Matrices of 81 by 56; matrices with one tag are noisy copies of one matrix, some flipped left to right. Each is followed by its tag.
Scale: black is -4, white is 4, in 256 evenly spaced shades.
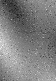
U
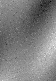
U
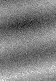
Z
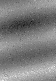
Z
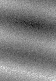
Z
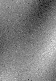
U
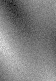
U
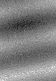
Z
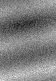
Z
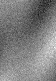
U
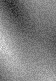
U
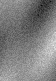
U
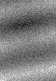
Z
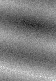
Z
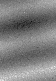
Z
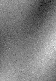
U
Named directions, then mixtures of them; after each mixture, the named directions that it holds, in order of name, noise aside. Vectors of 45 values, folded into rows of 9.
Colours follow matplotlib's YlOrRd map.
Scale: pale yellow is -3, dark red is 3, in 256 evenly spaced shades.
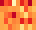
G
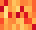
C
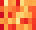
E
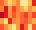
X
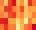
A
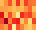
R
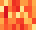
C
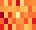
E, R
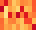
C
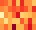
R, X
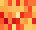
R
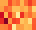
A, R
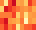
A, C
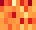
G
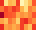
E, X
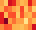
A, R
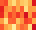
C, X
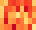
C, X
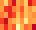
A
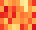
A, X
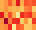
R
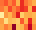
R, X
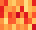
C, X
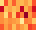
C, G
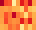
G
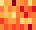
G, X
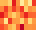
G, X
